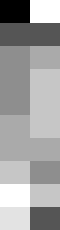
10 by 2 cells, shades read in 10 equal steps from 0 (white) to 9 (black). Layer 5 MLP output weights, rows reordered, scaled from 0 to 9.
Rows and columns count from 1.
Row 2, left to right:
6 6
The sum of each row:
9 12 7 6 6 5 6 6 2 7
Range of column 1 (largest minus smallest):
9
